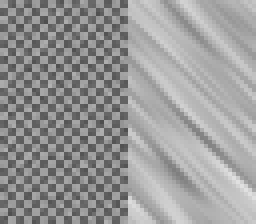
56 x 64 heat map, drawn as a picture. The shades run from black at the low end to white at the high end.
The table splits into one row of 2 panels. Panel 1,1: middling, checkered, strong in contrast. Panel 1,2: high, slanting down to the right.
